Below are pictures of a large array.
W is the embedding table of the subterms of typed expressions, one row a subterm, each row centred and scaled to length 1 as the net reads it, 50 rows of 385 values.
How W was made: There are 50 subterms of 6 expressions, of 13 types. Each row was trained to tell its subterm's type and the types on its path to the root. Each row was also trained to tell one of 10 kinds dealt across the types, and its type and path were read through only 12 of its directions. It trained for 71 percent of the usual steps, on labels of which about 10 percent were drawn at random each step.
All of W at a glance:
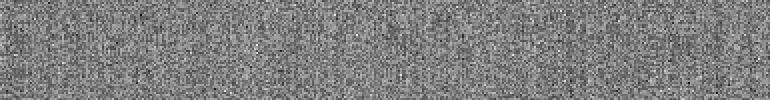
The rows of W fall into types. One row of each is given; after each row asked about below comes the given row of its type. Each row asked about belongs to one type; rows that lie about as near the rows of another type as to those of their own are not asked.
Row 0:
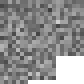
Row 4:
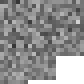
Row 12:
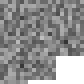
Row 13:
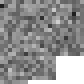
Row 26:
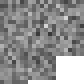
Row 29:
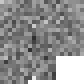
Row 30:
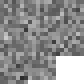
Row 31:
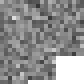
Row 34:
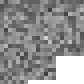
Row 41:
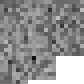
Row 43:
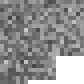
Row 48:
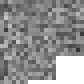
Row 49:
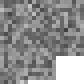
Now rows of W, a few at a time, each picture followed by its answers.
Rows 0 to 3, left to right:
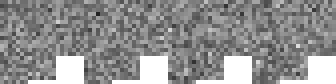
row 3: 30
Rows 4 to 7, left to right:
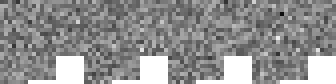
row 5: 43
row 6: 30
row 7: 12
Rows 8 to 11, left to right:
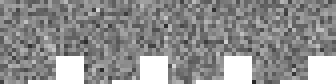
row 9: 29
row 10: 30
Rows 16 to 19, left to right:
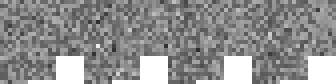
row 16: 12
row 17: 0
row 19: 43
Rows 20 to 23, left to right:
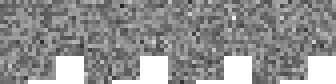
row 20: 30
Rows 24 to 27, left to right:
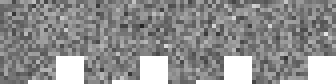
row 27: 41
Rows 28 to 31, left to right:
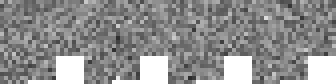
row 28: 43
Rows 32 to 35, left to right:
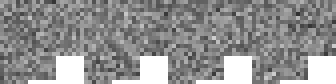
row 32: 29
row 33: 41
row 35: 31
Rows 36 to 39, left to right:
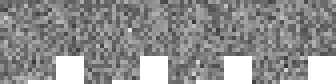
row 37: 0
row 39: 41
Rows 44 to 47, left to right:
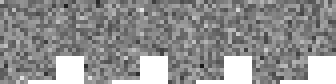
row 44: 48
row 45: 41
